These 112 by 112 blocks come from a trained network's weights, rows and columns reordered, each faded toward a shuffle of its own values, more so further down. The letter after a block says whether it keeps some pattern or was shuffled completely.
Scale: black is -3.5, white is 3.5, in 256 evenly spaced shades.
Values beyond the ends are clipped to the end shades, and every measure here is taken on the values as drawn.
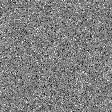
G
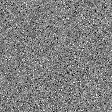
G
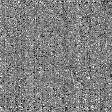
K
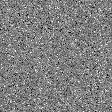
G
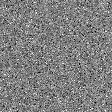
G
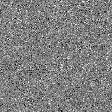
K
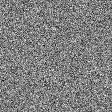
G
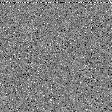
K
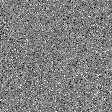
G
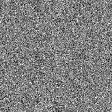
K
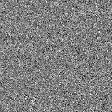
K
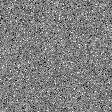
G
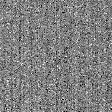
K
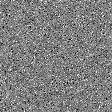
G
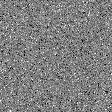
G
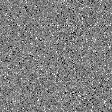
K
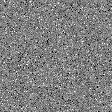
G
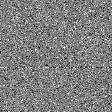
K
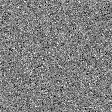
G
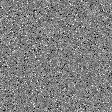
G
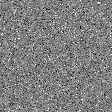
G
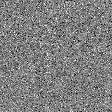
G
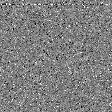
K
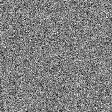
K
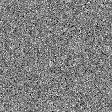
K
